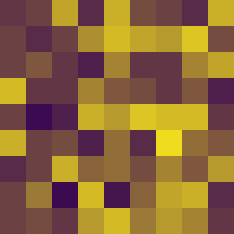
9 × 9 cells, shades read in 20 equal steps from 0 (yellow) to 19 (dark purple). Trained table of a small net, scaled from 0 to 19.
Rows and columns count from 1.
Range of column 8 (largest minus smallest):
14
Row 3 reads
14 12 15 17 8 15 15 8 5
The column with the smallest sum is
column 7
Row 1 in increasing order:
4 4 5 13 14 14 15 16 16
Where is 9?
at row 8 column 2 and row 9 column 6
